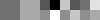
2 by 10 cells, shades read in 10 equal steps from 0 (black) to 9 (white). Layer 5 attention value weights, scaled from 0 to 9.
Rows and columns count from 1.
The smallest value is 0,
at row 1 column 6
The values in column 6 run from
0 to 9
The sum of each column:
8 8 12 12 8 9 12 10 9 14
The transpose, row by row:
4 4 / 4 4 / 6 6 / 6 6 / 3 5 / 0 9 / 7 5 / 3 7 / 4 5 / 8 6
